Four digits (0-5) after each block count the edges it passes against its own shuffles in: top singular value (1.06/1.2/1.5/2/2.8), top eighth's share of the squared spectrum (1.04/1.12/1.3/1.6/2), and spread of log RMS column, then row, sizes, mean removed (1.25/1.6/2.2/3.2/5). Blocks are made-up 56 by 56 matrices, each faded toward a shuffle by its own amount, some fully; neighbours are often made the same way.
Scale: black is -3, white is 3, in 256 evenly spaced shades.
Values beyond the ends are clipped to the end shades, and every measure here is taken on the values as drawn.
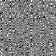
4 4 2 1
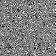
3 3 1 1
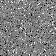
0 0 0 0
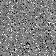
2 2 0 0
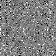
3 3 1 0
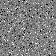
0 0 0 0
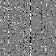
3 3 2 0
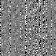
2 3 4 0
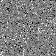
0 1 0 0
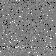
1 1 0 1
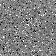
0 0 0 0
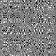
4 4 2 2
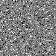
2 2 0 0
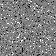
0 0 0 0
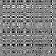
5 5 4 4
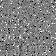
2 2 0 0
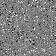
0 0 0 0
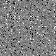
1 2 1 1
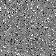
1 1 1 1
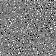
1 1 0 1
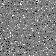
0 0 0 0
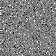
2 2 0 0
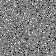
1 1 0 0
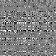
4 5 2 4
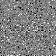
3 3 0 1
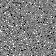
1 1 0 0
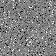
0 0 0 0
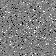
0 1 0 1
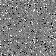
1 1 0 0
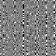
4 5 3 2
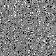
3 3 2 0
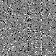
3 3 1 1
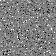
0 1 0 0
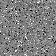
1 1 0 0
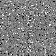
2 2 1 1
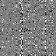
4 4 3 1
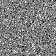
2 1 0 0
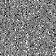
3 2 1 0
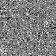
3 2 1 0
